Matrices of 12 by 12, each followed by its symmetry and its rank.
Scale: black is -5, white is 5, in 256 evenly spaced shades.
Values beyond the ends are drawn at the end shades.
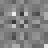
symmetric, rank two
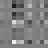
neither, rank one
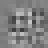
antisymmetric, rank two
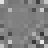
symmetric, rank two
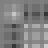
symmetric, rank one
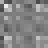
symmetric, rank two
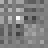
symmetric, rank two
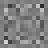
antisymmetric, rank two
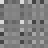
symmetric, rank one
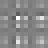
symmetric, rank one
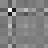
symmetric, rank one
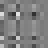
neither, rank one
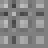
symmetric, rank one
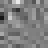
antisymmetric, rank two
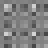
symmetric, rank one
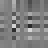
neither, rank one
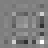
symmetric, rank one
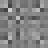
symmetric, rank two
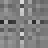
antisymmetric, rank two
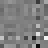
antisymmetric, rank two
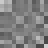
symmetric, rank two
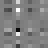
neither, rank one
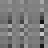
neither, rank one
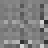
antisymmetric, rank two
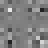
symmetric, rank two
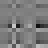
neither, rank one
